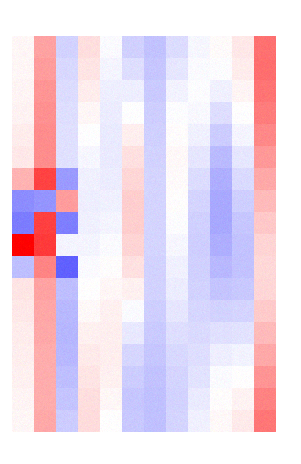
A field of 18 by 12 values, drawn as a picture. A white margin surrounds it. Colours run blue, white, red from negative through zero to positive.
Roughest part: middle left. Slope: none. Grain: streaks running down. Odd patch: rougher, in the middle left.
